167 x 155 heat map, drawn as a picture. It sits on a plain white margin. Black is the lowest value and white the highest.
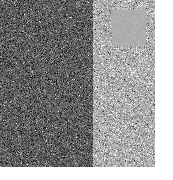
Odd patch: calmer, in the top right. Stripes: none. Average level on the scale: 50%. Seam: vertical, 60% of the way across, the right part higher. Calmest part: top right.
